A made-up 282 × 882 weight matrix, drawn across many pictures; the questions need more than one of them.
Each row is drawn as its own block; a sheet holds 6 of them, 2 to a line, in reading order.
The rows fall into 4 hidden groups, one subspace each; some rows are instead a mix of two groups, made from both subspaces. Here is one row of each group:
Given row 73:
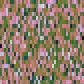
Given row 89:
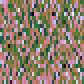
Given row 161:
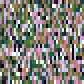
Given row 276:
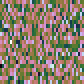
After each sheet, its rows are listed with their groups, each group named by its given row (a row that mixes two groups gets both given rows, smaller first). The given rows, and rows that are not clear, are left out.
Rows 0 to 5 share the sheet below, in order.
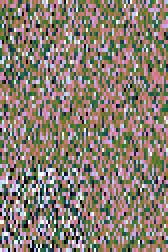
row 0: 89
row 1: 73
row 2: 73 and 89
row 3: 73
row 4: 73
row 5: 89
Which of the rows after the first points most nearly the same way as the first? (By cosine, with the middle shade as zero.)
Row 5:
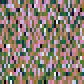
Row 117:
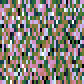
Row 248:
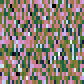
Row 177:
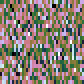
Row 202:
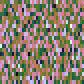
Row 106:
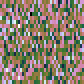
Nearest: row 117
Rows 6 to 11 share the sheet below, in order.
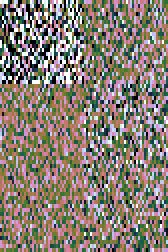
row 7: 89
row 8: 73
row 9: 73
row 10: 276
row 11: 276
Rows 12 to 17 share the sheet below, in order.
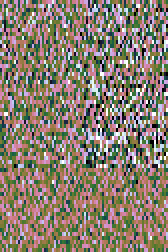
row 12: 73 and 89
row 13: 161
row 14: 276
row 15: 161
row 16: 89
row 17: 73
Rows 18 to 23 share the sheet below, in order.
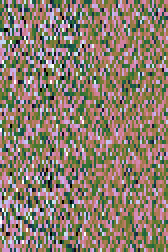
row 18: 276
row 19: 89
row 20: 73
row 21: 73 and 161
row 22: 73 and 89
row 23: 73 and 276
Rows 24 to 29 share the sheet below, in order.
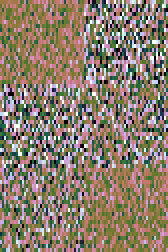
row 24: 89
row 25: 161
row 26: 161 and 276
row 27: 276
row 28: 161
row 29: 89
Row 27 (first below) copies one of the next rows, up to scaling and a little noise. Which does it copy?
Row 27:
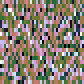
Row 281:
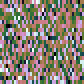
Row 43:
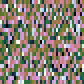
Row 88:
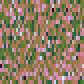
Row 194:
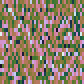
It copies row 194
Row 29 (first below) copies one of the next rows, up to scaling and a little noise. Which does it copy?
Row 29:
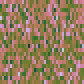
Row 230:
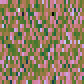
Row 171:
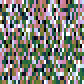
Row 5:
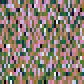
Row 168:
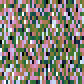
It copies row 171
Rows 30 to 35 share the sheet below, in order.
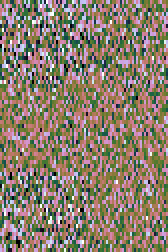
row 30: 73
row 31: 89 and 161
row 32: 89 and 161
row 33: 73
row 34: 89 and 161
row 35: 89
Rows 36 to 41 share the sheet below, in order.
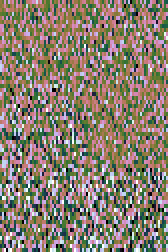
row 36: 161 and 276
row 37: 73
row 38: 161
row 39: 276
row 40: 73 and 89
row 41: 89
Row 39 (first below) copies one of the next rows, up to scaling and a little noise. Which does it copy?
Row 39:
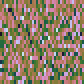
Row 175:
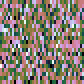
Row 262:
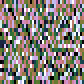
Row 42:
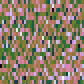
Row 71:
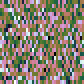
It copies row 262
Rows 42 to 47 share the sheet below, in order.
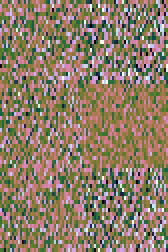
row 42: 276
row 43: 276
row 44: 89
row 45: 73
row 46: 89
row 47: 89
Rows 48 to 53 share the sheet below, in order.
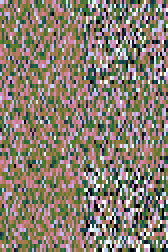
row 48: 89 and 161
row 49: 161
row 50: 73 and 276
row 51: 161
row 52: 276
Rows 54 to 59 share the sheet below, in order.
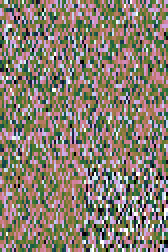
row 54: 276
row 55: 73
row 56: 161
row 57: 73 and 276
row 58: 276
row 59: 161
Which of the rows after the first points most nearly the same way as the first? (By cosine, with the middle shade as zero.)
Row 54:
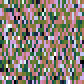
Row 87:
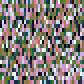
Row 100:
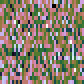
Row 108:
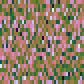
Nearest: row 87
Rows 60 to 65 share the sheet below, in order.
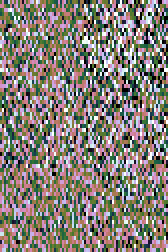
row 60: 276
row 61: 89
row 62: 89
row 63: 73 and 89
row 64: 161
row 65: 73 and 276
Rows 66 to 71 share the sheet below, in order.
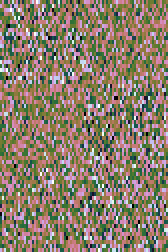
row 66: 276
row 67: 89 and 276
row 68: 276
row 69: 89 and 161
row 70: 73
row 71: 276
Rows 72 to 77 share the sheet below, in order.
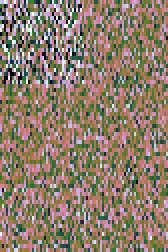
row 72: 89 and 161
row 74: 89 and 161
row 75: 73 and 161
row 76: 276
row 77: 73
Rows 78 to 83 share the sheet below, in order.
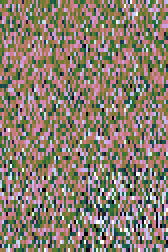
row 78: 89 and 161
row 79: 73
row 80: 89
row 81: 73 and 161
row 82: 89 and 161
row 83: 161
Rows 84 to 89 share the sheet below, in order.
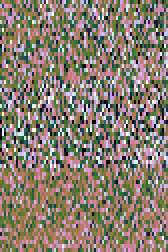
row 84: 73
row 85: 276
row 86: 73
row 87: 276
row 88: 276
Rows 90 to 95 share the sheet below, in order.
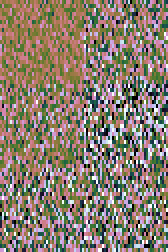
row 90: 73
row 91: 73
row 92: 161 and 276
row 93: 73
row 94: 73 and 276
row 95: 276
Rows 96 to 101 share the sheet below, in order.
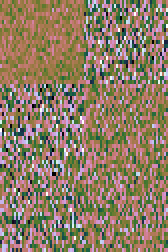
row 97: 161
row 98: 73
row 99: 161
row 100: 161
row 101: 161
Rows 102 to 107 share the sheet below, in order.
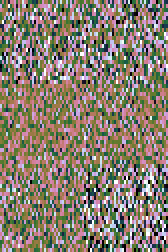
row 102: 276
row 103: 73
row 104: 276
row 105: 73
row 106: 89 and 161
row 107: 89
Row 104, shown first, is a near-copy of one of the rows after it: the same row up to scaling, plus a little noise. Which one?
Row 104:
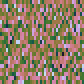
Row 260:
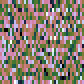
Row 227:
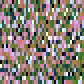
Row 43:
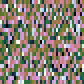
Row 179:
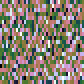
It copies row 43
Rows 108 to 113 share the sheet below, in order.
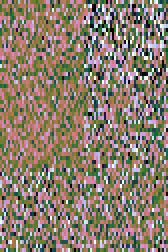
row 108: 276
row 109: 89 and 276
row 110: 89
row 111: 276
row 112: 73
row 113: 73 and 161
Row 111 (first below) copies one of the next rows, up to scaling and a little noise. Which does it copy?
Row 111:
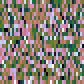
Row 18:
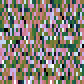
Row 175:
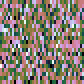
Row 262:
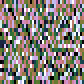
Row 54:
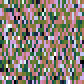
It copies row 18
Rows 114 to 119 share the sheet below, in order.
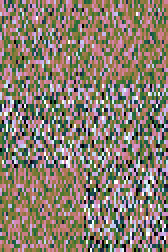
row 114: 161
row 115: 89
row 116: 276
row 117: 73 and 89
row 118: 276
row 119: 89
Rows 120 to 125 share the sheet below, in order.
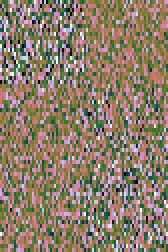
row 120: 73 and 89
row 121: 73
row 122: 73 and 276
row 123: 276
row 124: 276
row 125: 73
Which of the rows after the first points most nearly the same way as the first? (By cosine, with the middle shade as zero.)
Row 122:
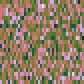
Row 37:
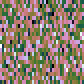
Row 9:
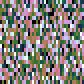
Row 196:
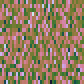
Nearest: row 196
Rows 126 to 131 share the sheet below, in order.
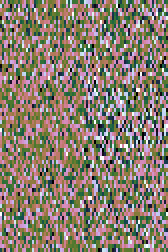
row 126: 89 and 276
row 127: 89
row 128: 73
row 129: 161
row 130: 73
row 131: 276
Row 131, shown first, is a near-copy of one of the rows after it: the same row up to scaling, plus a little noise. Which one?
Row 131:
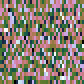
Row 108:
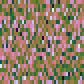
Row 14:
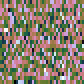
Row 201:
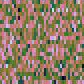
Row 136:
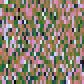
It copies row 14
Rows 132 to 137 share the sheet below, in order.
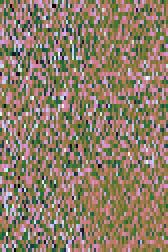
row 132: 161
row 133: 276
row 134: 89
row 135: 276
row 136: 276
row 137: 89
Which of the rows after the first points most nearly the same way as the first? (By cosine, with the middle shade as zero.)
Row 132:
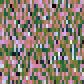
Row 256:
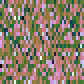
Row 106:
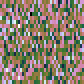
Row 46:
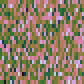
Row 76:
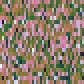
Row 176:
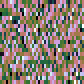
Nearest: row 106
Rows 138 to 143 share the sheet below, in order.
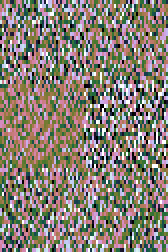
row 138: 73
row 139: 73
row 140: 89
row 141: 89 and 161
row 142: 89
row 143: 89
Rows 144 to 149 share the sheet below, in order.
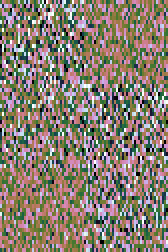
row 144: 73
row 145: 276
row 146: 73
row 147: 89
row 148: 73
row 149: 161
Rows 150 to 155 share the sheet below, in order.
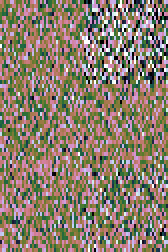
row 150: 73
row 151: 89 and 276
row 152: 89
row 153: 73 and 161
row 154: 161
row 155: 89
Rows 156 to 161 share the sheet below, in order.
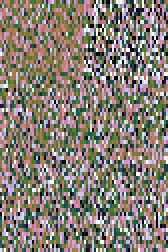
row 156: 73
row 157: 276
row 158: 89 and 276
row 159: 161 and 276
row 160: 73
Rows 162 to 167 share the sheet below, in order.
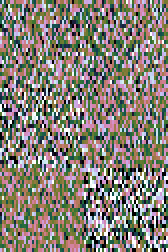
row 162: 276
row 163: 89
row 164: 73 and 276
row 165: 161
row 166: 73
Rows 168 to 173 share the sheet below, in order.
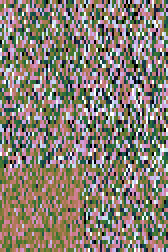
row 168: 89
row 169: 73 and 276
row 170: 89 and 276
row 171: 89
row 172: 161
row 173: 73
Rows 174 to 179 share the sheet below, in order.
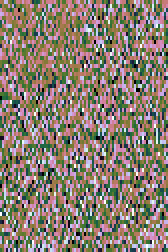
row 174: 73 and 276
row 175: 276
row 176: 73 and 161
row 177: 161
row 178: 73 and 89
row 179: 276
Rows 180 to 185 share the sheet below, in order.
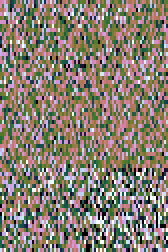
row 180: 73 and 89
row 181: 161 and 276
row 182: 161 and 276
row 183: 89
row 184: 73
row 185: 161
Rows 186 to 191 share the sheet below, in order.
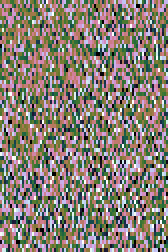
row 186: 73
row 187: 161
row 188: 89 and 276
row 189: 73
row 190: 161
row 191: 161
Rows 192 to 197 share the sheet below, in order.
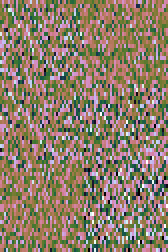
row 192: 276
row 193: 161
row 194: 276
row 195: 276
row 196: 73 and 89
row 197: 89
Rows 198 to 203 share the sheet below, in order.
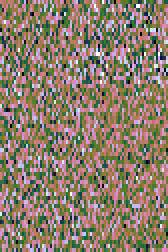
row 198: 89
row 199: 89 and 161
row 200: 276
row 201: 276
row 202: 73 and 161
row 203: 276
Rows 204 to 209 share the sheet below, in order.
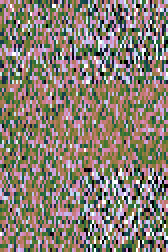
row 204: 161
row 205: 161
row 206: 89
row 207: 276
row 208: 276
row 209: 89
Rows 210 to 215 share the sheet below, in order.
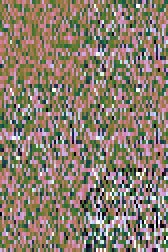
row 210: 276
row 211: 161
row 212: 161
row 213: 161
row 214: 73
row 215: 161
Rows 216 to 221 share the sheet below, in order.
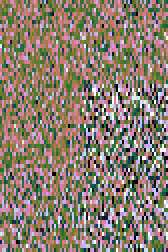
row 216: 73
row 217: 73
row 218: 161
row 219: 89
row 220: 161
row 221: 73
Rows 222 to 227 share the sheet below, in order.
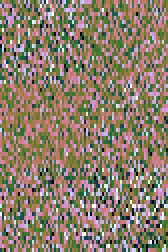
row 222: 73
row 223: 89
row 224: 73
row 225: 73
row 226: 73
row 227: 276
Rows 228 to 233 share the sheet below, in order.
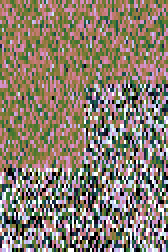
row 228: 73
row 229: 276
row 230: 89
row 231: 73
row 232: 161
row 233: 89
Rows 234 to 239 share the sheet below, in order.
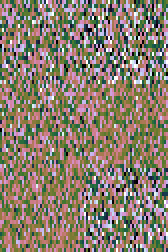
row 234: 73
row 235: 276
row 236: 73
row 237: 89
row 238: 161
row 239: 73
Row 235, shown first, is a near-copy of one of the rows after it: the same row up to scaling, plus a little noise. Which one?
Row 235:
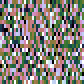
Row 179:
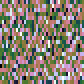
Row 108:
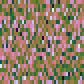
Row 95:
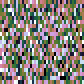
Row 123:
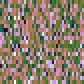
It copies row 123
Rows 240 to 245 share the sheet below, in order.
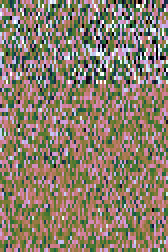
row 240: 73 and 161
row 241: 161
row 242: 73 and 276
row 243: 73
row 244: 89 and 276
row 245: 161
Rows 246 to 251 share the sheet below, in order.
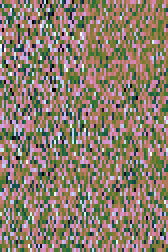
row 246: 73
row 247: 161
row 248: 161
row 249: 73
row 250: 73 and 276
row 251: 73 and 89
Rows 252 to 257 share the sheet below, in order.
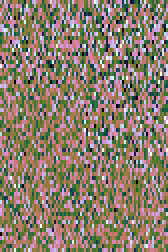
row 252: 276
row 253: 73 and 161
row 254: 89
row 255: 73
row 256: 276
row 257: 89 and 276
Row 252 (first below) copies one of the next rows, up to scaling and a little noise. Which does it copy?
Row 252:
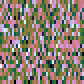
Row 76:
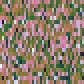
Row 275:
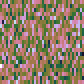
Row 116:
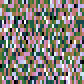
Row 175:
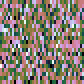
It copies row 175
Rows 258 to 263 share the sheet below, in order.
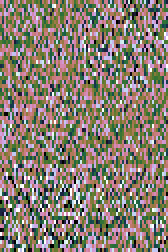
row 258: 161
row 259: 73
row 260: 276
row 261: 73 and 161
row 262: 276
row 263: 161
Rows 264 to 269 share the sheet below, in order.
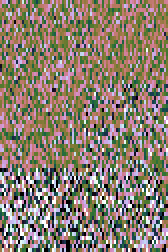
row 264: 89 and 276
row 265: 73 and 89
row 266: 161
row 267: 73
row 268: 89
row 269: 89 and 276
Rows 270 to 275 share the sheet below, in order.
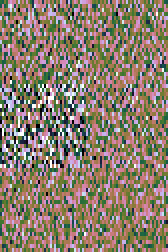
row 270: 89
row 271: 89
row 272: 73
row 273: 73
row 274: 73 and 161
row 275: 276
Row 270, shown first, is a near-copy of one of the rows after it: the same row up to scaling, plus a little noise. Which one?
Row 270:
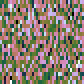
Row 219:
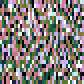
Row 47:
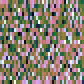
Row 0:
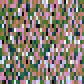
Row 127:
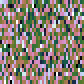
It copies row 219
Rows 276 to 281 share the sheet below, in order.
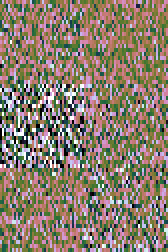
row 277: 161
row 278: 73
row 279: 89 and 276
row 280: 161
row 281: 276
